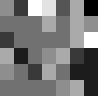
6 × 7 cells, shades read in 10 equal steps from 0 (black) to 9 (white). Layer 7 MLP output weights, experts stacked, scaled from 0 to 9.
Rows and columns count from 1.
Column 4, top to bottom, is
8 6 4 5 6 4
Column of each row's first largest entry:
3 4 7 1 4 6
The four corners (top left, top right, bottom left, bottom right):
5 0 4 1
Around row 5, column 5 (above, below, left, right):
6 5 6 1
